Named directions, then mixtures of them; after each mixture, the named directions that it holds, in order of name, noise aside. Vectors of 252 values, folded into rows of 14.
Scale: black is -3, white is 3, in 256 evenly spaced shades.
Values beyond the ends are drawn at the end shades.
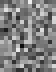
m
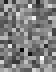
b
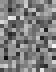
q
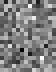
b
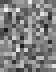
m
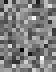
b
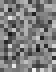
b, q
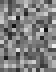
m, q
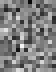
m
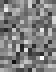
b, m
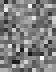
b, m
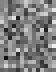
m, q
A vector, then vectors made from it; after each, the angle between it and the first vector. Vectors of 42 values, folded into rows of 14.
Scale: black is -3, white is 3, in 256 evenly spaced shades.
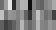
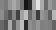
orthogonal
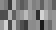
partly opposed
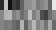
orthogonal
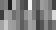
nearly opposite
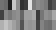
nearly opposite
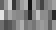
nearly parallel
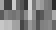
nearly opposite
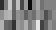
partly aligned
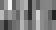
nearly parallel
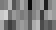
partly aligned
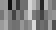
partly opposed
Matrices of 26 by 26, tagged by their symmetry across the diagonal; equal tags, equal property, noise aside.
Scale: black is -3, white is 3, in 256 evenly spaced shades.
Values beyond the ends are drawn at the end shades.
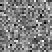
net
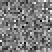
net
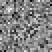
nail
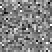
net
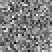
net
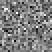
net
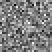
net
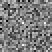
nail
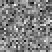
net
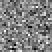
net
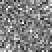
nail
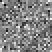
nail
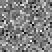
nail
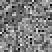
nail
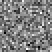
net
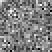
nail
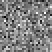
net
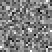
nail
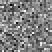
net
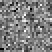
net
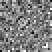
nail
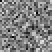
nail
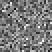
nail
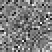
nail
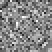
nail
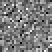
nail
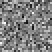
net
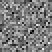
nail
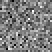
net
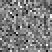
net
